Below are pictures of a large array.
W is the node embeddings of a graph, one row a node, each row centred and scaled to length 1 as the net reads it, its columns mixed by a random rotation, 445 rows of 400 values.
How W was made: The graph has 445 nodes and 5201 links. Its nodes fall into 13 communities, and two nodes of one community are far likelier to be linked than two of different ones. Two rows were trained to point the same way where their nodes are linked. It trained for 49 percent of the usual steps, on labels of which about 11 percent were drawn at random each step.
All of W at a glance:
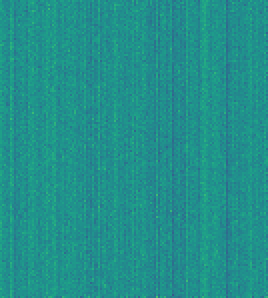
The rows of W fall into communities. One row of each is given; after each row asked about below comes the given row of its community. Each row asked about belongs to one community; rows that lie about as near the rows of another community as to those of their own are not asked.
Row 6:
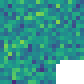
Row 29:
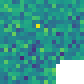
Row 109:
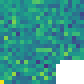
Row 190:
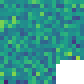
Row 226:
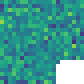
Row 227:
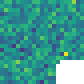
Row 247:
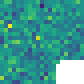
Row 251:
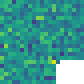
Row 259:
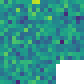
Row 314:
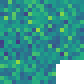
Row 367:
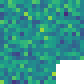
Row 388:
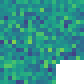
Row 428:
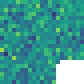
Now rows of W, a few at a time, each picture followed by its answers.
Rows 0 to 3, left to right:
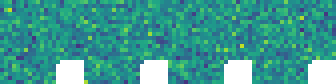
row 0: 247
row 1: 109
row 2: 314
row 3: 314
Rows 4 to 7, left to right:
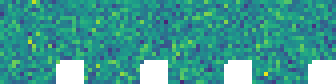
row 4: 314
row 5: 190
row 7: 109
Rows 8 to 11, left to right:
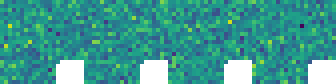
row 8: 314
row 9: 428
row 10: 227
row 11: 226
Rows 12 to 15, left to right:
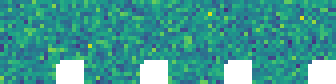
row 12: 388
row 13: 6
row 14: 6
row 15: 227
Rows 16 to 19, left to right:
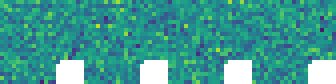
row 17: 259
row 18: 388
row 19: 428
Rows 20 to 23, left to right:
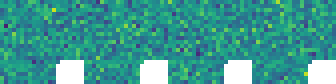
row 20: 259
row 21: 428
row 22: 226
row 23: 428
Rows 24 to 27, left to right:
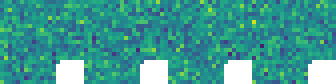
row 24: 251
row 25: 227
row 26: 388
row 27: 226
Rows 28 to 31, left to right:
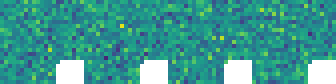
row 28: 227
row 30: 259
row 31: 29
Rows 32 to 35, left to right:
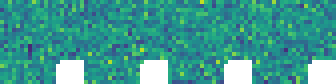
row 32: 388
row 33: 388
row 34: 190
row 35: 29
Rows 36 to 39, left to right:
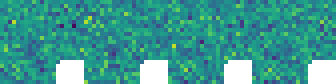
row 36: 109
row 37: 226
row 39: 6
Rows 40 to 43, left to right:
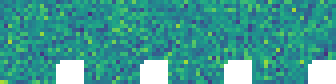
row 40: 314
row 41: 428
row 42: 388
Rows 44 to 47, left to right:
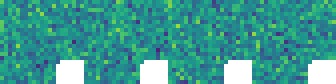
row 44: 226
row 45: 428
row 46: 6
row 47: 251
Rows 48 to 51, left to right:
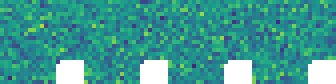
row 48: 428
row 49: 367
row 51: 388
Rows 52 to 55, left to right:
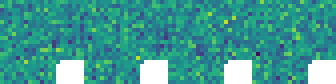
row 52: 388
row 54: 6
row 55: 367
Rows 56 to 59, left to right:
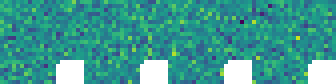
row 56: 227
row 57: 190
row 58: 6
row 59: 367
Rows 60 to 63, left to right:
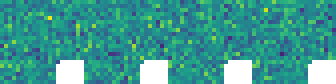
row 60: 6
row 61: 109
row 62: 190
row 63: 227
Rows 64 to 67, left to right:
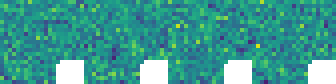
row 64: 259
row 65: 226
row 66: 428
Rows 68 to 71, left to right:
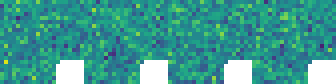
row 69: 226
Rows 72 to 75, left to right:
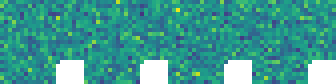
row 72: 6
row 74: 226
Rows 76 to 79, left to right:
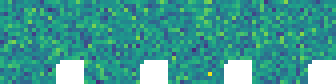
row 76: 314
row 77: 314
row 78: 227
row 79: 314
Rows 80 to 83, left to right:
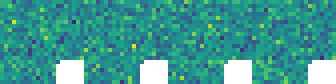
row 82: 428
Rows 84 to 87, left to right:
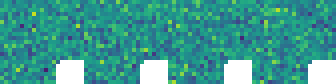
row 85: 388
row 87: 226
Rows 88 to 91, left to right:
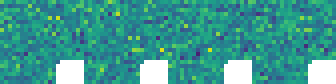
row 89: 314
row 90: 388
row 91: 428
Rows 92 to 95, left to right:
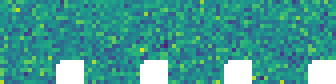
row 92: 251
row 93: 226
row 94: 314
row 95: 247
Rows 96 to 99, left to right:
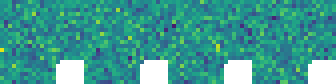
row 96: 314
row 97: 6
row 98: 109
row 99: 259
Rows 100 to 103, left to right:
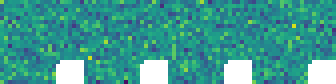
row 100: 109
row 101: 259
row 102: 109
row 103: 367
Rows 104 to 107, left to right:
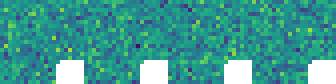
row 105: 259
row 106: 190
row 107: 226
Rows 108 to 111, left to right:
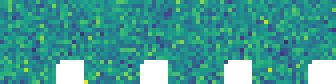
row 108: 29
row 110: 367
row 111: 6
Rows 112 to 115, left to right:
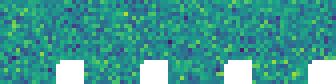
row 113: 6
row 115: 227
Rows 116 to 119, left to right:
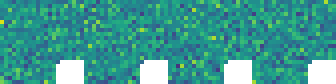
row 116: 226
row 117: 428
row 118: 190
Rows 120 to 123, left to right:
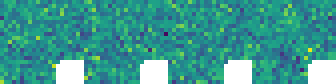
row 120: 367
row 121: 247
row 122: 29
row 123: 314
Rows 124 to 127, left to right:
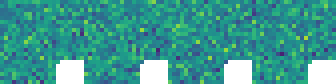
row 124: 367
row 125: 428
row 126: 314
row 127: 388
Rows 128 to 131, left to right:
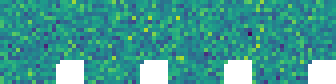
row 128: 226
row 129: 6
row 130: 247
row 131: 251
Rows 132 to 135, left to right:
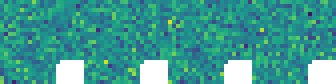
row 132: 259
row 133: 227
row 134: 109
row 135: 190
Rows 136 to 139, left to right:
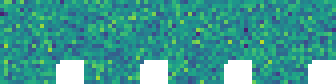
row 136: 251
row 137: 29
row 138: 247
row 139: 314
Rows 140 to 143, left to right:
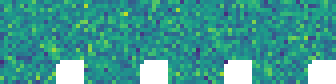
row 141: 6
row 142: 226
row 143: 190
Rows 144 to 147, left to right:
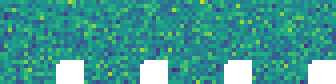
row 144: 388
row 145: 227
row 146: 314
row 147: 428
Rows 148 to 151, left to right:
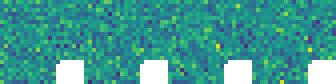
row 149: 251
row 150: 109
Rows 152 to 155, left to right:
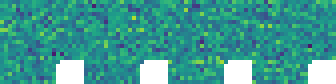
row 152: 6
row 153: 428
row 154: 251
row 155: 388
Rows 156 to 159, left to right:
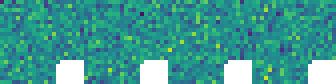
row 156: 6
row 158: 428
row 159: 6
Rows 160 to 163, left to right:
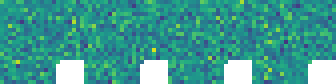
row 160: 227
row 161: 6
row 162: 227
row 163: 259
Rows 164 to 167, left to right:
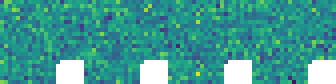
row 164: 251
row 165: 259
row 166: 226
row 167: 367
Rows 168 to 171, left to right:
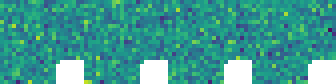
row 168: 259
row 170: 247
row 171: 247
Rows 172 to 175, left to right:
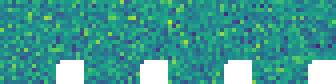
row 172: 428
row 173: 428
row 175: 251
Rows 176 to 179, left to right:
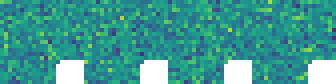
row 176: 109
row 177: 251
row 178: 388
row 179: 428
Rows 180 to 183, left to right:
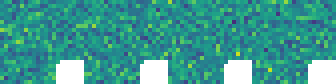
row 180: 6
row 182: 259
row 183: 259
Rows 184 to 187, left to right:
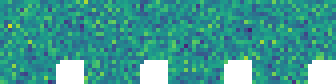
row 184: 314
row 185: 226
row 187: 367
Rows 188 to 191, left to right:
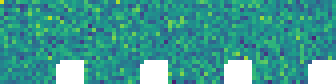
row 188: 428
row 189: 190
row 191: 6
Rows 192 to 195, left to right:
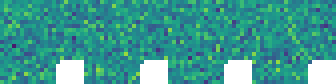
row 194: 227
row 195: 109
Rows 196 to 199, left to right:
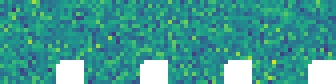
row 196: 314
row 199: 227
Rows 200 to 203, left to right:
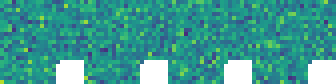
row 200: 251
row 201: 247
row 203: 6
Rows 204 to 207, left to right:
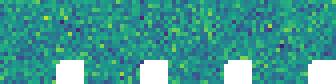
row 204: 247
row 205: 109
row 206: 314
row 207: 428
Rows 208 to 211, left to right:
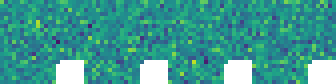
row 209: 109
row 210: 109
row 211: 190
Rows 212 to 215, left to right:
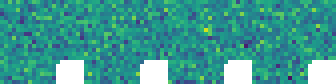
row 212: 251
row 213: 367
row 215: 367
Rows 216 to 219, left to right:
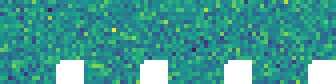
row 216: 314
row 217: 29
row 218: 227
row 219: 190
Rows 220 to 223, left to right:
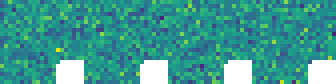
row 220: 314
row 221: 6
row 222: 226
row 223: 259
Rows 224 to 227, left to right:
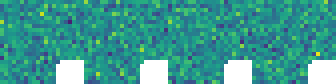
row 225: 190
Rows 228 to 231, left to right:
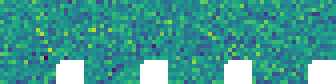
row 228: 109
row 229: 29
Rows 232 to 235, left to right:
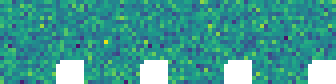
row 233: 109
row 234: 388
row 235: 247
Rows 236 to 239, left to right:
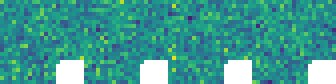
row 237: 428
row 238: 251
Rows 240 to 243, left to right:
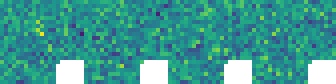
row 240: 109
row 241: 227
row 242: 388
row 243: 247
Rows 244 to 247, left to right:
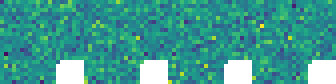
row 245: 388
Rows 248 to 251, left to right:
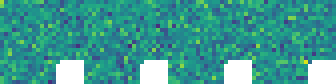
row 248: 259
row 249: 109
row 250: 314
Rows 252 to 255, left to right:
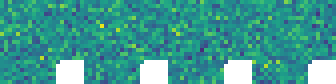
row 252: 227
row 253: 428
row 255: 109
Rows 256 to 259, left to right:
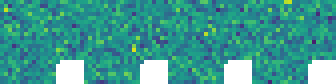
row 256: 428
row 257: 109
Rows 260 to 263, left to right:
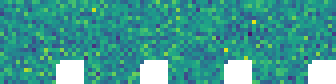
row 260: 388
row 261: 226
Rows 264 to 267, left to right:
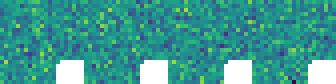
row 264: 388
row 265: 226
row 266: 29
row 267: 388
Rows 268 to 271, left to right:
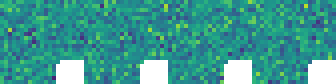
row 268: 251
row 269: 259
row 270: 428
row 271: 226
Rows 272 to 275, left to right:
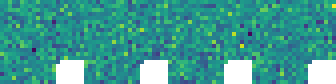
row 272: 29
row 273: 428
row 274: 109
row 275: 226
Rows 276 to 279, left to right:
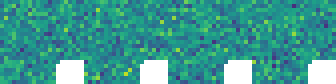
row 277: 227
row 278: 428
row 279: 109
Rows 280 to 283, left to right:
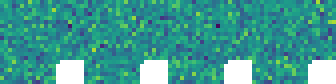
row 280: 247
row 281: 314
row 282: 29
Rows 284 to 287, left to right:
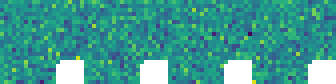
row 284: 388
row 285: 109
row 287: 367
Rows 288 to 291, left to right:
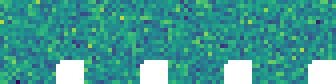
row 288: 109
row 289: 251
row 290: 314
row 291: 227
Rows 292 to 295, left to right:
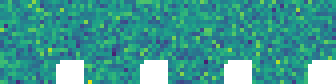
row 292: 388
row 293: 388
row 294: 109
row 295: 251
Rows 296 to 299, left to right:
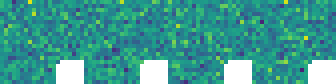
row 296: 314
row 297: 388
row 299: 190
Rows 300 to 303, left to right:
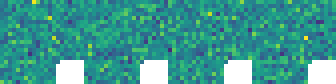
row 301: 6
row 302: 6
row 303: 388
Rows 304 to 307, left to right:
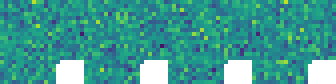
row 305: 247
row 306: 428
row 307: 190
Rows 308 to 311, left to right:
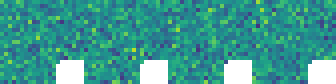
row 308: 6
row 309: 388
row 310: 6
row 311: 247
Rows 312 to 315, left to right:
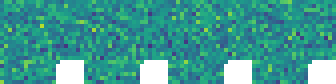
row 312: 251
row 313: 251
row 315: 259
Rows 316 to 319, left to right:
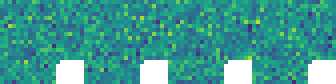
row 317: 6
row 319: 367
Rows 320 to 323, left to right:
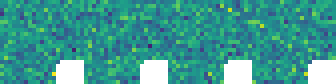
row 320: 367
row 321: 251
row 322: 29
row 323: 367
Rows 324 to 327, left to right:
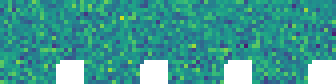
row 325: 251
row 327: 109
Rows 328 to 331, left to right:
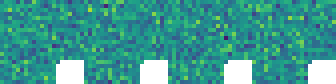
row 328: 29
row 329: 259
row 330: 226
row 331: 251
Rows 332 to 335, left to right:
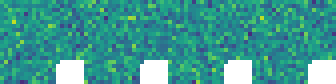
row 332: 247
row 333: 251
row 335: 247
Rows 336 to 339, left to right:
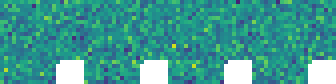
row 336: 251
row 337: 367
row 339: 190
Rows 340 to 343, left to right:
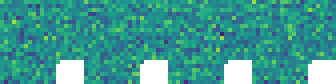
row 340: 190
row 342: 388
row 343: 259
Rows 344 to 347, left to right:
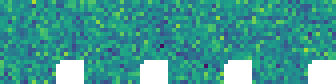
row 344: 190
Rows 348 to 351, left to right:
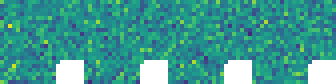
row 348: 109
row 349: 190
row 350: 109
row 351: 226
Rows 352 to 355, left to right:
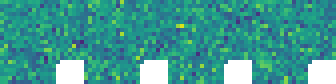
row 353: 29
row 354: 259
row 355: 29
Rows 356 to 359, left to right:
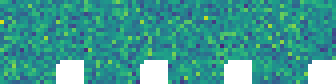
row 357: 190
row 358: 109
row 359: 428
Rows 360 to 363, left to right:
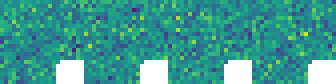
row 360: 227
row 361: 428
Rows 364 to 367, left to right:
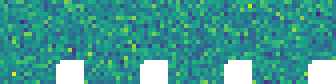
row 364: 428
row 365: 109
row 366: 226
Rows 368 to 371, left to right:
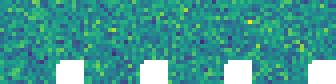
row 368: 388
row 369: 314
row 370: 251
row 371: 109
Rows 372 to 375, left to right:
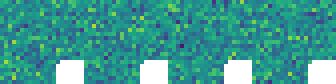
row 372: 6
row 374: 251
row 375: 259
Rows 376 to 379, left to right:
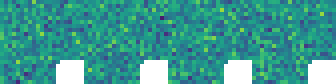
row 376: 314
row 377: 367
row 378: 367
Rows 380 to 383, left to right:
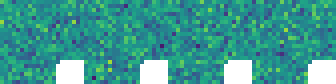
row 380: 226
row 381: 29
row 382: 190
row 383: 247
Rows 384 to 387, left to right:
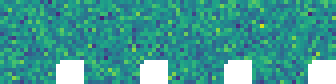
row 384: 226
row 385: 109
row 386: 247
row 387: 190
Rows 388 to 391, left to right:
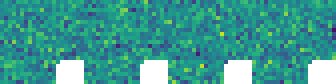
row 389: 428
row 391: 314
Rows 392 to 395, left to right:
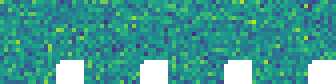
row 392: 226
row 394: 251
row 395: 226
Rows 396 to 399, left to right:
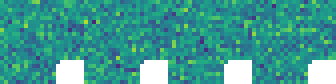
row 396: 109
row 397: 226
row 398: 251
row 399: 428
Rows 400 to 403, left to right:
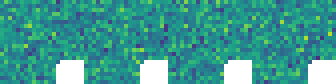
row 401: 388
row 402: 428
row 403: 6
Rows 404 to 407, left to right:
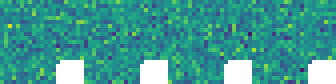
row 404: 251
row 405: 259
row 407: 314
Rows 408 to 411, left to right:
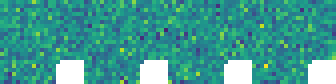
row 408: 190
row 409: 367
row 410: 226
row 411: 314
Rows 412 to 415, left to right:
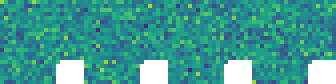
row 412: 190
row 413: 259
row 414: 6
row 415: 226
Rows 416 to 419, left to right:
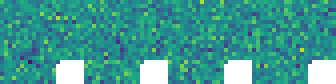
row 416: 6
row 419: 227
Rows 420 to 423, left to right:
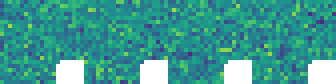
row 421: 29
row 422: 314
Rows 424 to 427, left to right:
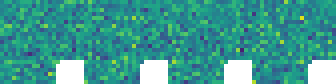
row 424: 227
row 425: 251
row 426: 227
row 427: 314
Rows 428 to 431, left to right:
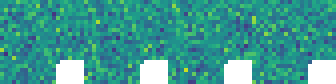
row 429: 247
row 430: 247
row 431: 226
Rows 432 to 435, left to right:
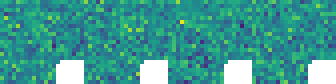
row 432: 428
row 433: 428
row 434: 109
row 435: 259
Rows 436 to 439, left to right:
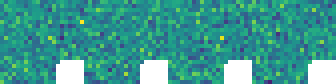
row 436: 109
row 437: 227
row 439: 259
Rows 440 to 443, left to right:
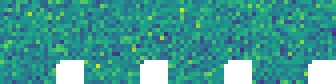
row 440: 428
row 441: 109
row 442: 227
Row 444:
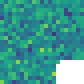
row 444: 388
